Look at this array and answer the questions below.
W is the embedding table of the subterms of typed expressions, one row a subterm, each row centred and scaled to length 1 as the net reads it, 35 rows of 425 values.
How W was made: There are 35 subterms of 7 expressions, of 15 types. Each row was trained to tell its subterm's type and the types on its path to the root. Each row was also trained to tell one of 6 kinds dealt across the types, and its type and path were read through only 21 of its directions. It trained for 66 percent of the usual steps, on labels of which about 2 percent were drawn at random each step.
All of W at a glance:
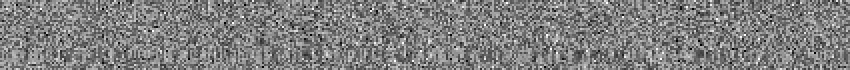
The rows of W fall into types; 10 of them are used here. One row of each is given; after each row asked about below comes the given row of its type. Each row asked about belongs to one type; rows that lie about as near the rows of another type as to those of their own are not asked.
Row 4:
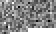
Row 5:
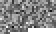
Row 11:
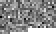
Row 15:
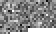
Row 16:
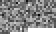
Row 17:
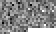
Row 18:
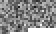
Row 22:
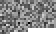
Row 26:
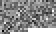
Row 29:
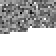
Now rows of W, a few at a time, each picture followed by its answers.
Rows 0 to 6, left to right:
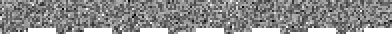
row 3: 22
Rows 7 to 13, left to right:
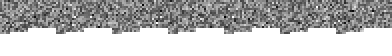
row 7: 26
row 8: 4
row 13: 22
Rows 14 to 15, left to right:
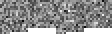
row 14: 4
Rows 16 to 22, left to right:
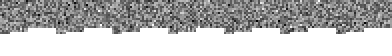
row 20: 11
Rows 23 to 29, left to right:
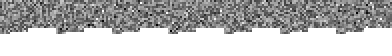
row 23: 26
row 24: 18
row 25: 29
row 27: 29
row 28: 29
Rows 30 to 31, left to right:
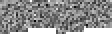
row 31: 26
